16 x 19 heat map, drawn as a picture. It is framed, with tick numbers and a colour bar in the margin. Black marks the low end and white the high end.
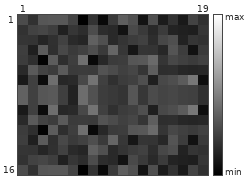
Odd rows or columns: none. Mirror symmetry: top to bottom. Slope: none. Seam: none. Stripes: none. Grain: fine. Histogram: bell-shaped.
